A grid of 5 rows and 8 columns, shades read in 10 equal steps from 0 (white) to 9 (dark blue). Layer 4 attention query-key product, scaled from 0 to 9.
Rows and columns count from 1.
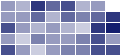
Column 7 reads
4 6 8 7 7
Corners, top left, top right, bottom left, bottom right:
4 0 7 7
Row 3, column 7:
8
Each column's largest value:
7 4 8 6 7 5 8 9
